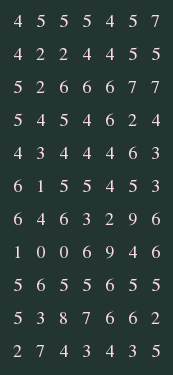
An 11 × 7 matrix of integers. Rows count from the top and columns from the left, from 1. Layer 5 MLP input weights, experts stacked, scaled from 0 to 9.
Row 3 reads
5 2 6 6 6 7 7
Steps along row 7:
down up down down up down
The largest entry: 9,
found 2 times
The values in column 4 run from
3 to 7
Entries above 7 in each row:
0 0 0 0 0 0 1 1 0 1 0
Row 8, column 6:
4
